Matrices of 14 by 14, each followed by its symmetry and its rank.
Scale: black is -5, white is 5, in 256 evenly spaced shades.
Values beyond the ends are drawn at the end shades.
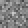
symmetric, full rank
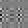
neither, rank one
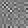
symmetric, rank three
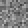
antisymmetric, full rank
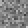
neither, full rank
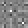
symmetric, rank three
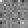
symmetric, rank three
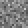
neither, full rank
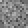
symmetric, full rank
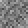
symmetric, full rank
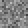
neither, full rank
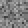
neither, full rank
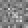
symmetric, rank three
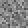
symmetric, full rank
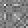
symmetric, rank three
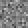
antisymmetric, full rank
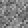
antisymmetric, full rank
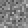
symmetric, full rank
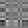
neither, rank one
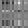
neither, rank one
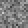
neither, full rank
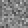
neither, full rank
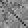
symmetric, full rank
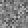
antisymmetric, full rank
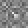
symmetric, rank three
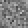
antisymmetric, full rank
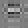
neither, rank one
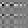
neither, rank one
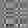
neither, rank one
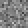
antisymmetric, full rank
